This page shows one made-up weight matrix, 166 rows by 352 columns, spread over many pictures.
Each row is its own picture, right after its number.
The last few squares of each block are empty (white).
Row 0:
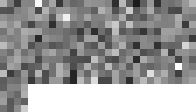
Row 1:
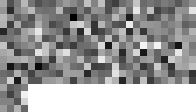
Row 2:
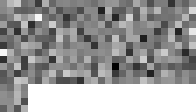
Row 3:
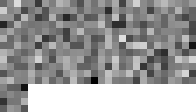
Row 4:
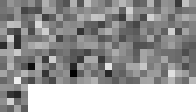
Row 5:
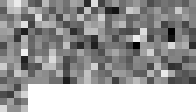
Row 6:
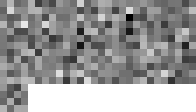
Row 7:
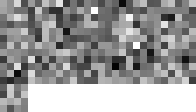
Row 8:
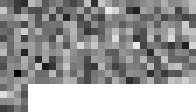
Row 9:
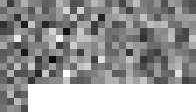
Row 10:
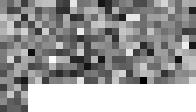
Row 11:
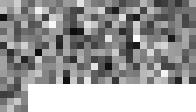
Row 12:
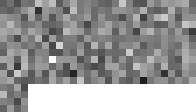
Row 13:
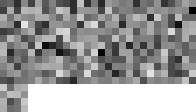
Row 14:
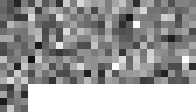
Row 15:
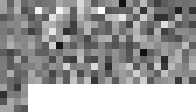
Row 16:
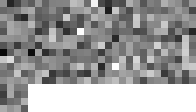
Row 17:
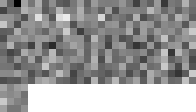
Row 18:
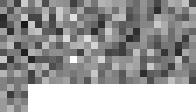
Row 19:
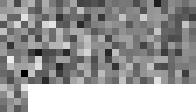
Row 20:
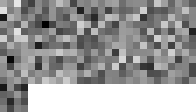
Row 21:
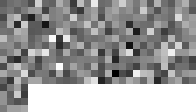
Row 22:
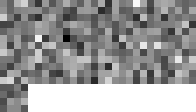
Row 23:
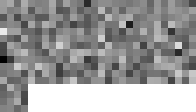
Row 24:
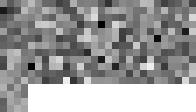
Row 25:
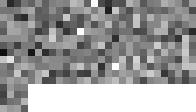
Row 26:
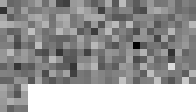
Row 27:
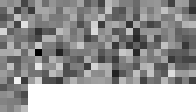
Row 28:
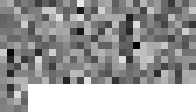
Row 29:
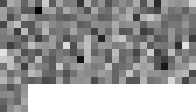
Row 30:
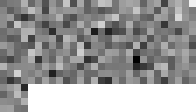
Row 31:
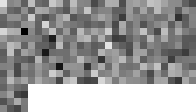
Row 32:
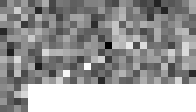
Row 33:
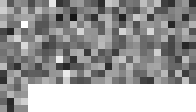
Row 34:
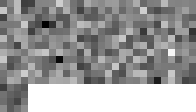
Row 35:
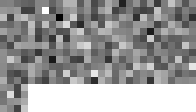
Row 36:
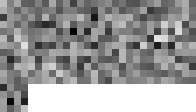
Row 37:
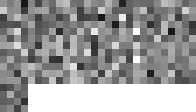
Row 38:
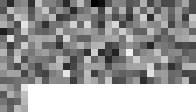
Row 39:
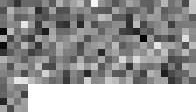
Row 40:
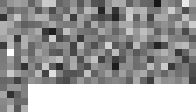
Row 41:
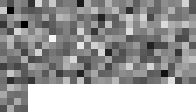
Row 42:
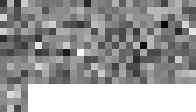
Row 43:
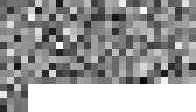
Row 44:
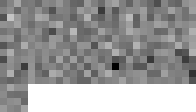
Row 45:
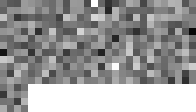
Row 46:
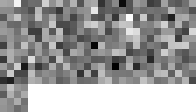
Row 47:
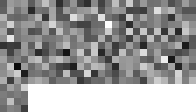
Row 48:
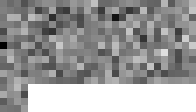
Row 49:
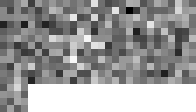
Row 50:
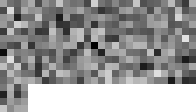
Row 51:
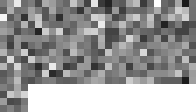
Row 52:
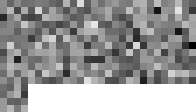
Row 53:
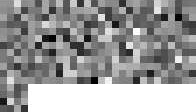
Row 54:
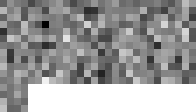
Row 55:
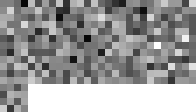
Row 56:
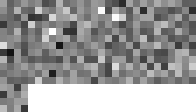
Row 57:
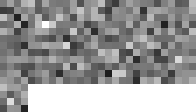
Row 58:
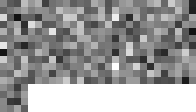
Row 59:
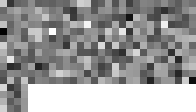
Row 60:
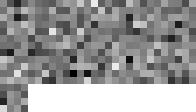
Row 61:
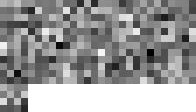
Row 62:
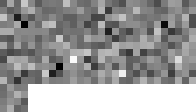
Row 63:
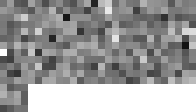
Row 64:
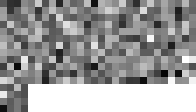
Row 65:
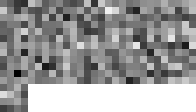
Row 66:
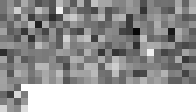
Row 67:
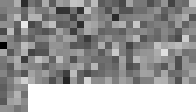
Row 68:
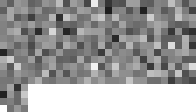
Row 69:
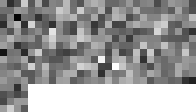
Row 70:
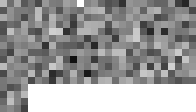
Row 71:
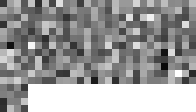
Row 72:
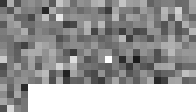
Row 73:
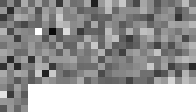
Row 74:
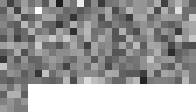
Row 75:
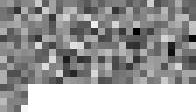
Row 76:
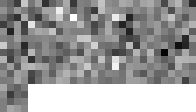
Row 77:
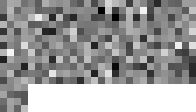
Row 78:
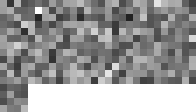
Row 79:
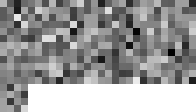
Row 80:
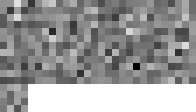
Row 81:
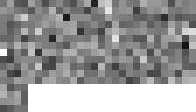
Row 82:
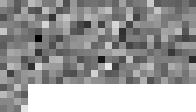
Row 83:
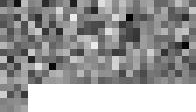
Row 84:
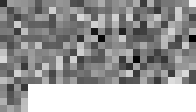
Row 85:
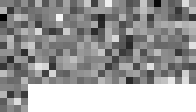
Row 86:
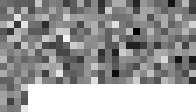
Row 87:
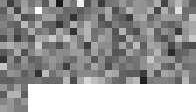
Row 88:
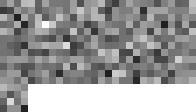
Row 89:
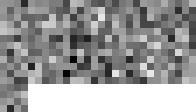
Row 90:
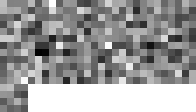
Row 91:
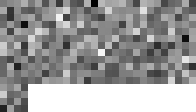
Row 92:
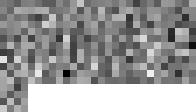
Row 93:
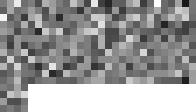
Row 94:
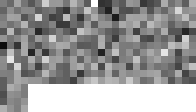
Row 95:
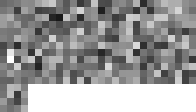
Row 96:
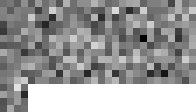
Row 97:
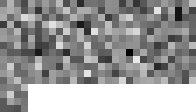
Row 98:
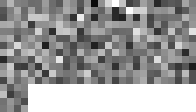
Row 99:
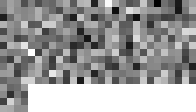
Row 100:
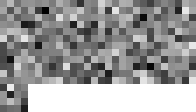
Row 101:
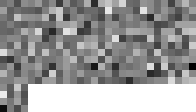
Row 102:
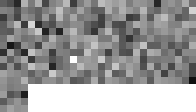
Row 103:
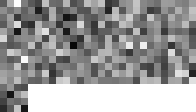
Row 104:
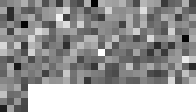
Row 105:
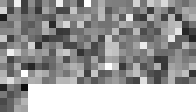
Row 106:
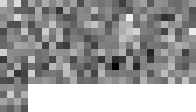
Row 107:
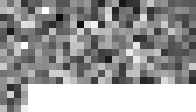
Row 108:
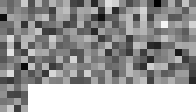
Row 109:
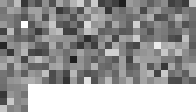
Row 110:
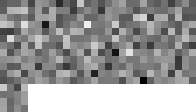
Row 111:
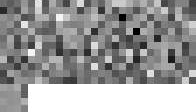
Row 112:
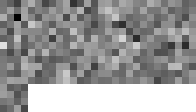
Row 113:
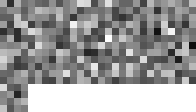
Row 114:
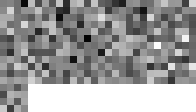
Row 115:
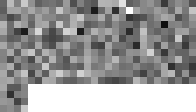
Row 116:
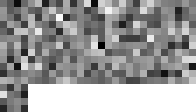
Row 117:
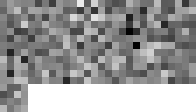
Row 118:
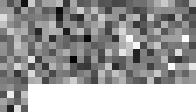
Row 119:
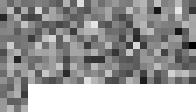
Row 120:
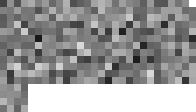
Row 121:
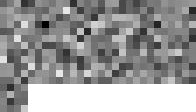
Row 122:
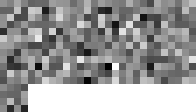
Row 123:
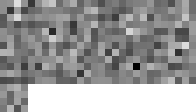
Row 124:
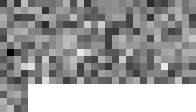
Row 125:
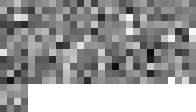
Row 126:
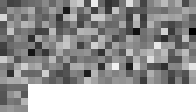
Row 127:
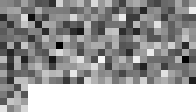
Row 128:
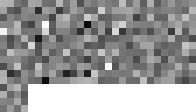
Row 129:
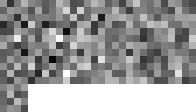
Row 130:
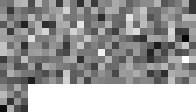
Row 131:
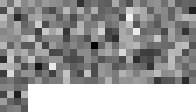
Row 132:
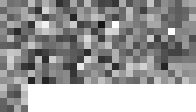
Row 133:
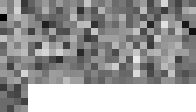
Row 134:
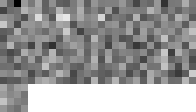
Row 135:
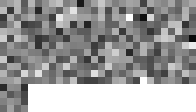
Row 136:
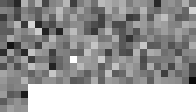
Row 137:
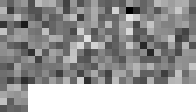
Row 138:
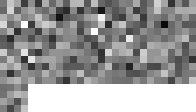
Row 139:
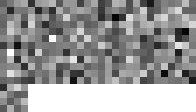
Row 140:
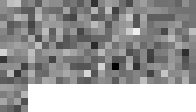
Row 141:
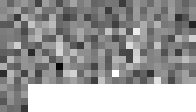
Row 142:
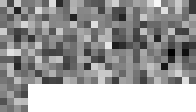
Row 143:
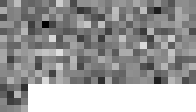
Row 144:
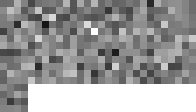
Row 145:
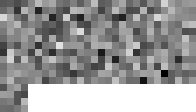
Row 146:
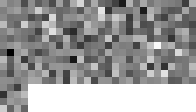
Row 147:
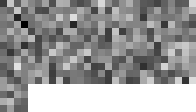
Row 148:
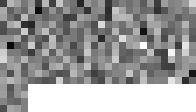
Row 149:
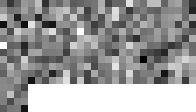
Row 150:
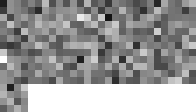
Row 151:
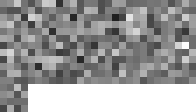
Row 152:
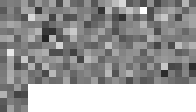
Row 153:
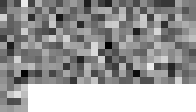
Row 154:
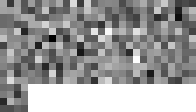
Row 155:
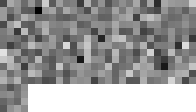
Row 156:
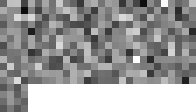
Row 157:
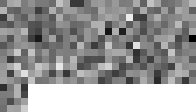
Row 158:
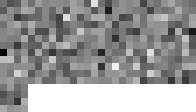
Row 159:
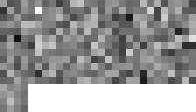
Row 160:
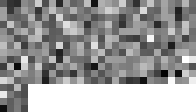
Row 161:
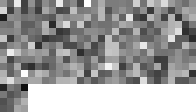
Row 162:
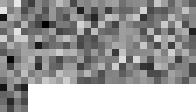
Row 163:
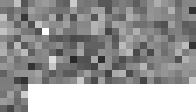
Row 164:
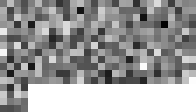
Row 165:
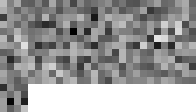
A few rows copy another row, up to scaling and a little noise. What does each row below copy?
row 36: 165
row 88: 57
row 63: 81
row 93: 51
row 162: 20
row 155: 29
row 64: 160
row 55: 114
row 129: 9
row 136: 102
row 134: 17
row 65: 8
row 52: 119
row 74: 87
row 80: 123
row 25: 16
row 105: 161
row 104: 91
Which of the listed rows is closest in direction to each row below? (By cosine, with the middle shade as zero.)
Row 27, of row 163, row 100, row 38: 38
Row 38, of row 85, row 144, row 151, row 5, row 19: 144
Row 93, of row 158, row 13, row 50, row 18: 50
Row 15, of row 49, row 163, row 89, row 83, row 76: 89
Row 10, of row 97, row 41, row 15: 41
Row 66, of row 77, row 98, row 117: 117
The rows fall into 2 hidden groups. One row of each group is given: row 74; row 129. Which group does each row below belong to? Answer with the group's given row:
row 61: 129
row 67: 129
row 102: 129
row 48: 129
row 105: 74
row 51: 129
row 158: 129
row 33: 74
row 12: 129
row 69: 129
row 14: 129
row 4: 74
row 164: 129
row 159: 74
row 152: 129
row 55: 129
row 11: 129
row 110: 74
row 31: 74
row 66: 129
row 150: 74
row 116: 129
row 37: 74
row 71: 74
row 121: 74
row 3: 74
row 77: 129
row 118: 129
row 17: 74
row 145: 129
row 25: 129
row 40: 129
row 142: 74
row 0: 74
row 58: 129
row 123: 129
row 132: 74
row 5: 129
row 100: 74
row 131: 129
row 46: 129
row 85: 129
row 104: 129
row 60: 129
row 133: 74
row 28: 129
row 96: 129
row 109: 129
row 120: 74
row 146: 129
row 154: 74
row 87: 74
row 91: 129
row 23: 74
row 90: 74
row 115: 129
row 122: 74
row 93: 129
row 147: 74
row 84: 74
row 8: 129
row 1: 74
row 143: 74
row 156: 74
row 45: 129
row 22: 74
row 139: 129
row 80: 129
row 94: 129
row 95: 129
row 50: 129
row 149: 129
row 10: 129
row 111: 74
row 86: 74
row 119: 74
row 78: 74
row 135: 74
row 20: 74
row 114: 129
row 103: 74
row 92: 129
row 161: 74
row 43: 129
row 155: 74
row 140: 129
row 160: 129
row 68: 129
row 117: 129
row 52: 74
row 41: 129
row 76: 129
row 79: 74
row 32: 74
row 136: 129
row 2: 129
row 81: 129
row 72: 74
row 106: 129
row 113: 74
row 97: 74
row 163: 129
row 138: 129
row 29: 74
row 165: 74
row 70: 129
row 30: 74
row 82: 74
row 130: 129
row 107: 74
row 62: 74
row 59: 74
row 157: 74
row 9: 129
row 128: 74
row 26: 74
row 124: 74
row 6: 129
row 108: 129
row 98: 129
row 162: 74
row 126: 129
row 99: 129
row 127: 129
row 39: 129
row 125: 129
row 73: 129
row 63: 129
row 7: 129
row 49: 129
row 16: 129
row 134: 74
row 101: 129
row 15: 129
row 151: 129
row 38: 74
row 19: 74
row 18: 129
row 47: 74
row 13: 74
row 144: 74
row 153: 74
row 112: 129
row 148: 74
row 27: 74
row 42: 74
